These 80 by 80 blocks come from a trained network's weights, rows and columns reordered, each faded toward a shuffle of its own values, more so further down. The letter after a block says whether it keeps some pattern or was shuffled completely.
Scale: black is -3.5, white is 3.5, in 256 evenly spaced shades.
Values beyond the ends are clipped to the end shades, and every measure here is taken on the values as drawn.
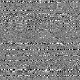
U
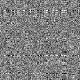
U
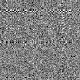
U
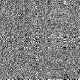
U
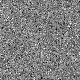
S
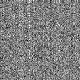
U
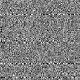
U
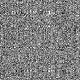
U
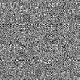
U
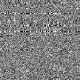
U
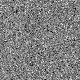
S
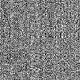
U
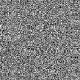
U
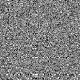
U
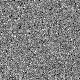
S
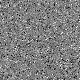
S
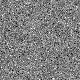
S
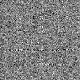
U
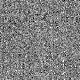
U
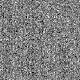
U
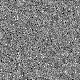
S
